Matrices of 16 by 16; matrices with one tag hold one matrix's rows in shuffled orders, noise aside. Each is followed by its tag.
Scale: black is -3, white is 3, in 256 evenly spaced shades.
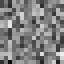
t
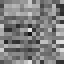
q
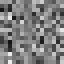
t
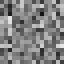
t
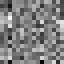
t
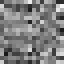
q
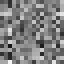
t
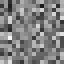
t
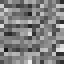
q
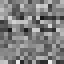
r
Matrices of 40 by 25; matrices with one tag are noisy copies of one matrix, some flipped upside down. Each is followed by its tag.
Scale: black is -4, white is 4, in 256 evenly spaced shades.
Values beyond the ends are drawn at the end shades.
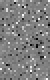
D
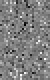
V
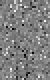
V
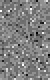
D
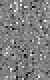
V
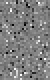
V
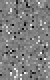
V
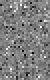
V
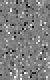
V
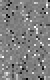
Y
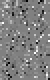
Y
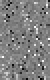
Y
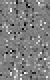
V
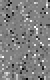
Y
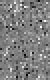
V
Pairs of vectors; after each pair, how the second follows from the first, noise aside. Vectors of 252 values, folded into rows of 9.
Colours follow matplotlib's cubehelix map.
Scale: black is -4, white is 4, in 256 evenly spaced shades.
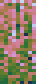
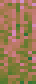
shrunk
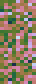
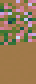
partly zeroed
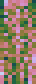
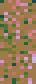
partly zeroed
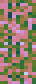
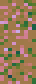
partly zeroed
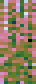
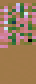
partly zeroed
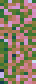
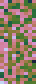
negated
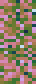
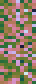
negated
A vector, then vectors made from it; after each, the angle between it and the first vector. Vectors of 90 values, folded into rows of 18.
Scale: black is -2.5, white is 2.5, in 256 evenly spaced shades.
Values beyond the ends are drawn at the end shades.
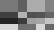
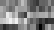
nearly opposite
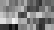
nearly opposite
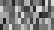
orthogonal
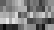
nearly opposite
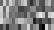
partly opposed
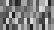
orthogonal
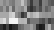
nearly opposite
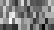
partly opposed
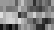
nearly opposite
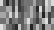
orthogonal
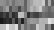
nearly parallel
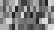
orthogonal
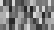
orthogonal
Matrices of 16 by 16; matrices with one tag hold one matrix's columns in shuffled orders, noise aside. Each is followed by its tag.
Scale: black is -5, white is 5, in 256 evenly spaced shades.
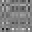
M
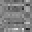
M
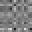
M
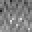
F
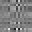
M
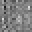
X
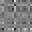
M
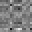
M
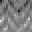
F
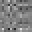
M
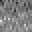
F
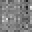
X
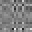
M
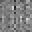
X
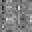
X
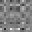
M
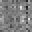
X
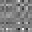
M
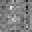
X
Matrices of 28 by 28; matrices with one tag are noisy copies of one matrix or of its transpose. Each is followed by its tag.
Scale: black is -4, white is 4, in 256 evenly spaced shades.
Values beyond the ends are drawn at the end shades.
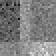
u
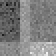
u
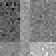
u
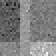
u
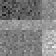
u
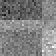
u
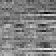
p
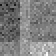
u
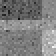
u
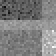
u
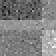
u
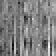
p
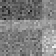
u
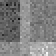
u
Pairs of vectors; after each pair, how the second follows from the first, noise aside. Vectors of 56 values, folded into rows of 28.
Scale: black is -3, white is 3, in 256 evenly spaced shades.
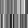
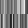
copied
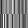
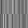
shrunk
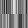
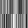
wrapped around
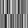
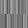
shrunk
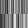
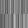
shrunk
